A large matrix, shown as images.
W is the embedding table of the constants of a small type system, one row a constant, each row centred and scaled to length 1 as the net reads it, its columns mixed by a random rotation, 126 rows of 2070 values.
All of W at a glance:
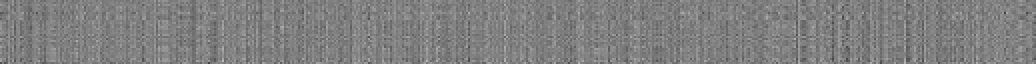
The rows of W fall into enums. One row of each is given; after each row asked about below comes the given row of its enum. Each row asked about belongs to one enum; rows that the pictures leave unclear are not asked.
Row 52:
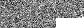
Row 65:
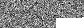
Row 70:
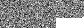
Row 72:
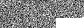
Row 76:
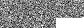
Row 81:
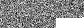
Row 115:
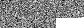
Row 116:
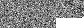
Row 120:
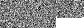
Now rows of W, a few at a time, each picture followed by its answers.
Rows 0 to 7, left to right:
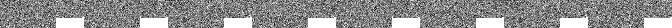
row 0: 70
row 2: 52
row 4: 120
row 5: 65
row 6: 52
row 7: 76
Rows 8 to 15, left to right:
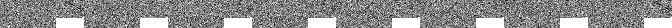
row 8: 116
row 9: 76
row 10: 81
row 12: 65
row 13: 65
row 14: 115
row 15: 116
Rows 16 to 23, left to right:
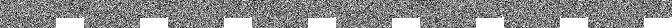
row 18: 120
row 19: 115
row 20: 65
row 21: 52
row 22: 120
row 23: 120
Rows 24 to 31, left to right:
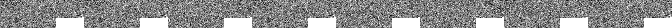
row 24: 52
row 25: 52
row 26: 81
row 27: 52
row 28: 65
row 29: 116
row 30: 115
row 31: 52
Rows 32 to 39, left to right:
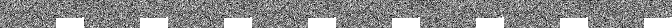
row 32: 65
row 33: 70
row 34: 65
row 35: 65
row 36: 65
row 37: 52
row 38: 65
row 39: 115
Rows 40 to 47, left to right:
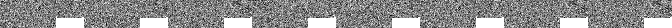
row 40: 120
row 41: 81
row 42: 116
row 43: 52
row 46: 116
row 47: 116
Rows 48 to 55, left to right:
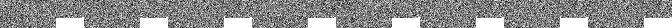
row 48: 72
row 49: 70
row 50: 120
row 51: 81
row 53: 120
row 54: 120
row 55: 120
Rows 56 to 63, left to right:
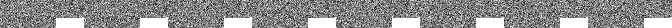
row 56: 81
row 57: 81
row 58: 120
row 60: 120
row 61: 76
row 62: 70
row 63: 65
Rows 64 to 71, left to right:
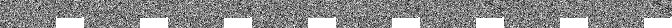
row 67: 76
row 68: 81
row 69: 116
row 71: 116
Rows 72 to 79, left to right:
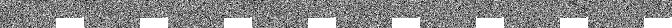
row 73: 115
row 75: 115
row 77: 120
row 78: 116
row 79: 120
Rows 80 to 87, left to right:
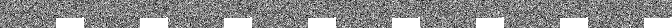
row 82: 81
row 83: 65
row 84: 70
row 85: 115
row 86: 65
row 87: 76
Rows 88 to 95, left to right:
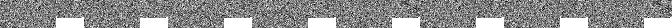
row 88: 120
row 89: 70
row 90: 65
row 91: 65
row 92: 116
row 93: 120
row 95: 116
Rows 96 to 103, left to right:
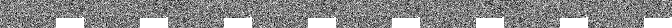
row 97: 81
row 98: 52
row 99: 81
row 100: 81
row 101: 116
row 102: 52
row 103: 120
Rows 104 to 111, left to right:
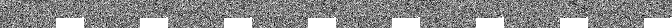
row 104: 72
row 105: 81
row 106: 65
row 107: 81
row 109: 52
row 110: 116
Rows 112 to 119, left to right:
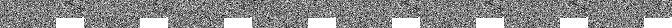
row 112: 116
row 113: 81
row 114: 65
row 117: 116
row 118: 116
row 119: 120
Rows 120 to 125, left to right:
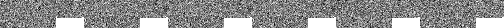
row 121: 81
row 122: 81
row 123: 81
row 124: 115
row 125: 70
